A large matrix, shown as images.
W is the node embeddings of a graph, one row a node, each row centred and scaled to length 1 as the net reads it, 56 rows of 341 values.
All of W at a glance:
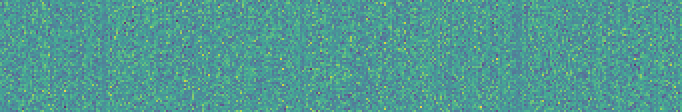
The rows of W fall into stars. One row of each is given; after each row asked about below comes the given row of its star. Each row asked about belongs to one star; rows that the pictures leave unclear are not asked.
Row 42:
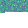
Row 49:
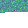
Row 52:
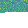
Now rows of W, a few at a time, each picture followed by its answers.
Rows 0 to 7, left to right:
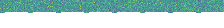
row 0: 52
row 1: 49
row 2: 49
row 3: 52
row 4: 42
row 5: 42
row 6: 52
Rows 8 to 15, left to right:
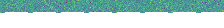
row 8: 42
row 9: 49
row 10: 49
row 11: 49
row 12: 52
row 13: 52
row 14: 52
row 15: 49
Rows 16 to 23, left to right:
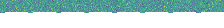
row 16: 49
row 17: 49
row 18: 42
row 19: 42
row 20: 42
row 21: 49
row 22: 42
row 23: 52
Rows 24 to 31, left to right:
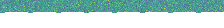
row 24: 49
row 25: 49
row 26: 42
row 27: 52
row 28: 52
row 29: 49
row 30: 52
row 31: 49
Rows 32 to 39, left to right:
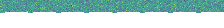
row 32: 49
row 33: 52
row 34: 42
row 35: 42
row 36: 42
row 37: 42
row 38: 52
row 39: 52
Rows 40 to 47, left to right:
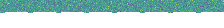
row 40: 42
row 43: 49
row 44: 42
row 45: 49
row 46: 52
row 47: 49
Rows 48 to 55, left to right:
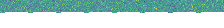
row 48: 49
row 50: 42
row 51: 52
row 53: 49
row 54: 49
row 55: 52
